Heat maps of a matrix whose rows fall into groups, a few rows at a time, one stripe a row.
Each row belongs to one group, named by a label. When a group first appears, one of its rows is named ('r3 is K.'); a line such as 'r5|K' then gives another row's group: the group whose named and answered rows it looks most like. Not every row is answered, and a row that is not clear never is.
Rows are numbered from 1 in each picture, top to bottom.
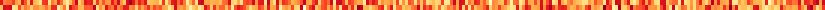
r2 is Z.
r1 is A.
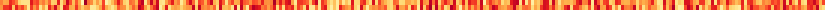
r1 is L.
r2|L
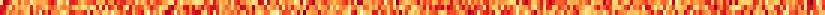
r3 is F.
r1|Z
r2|L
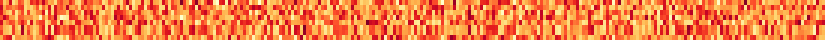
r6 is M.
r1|F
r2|L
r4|Z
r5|A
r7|M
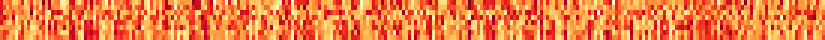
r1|F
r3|A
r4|L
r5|M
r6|M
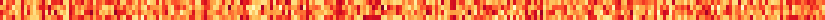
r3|M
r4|A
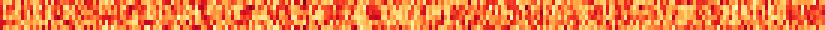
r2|A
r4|A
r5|L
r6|F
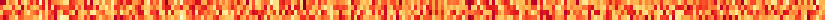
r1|F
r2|M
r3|L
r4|Z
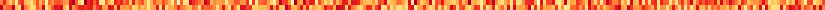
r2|A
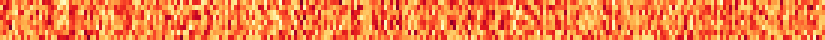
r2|Z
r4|F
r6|F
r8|M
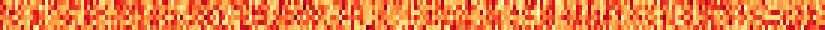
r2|Z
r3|L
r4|Z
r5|L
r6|A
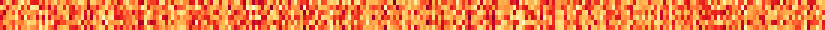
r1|L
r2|M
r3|Z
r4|M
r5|L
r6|Z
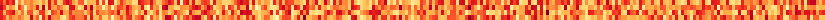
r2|F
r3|A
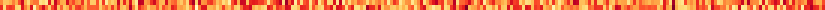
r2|A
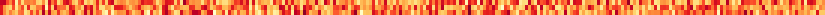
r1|L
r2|M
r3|F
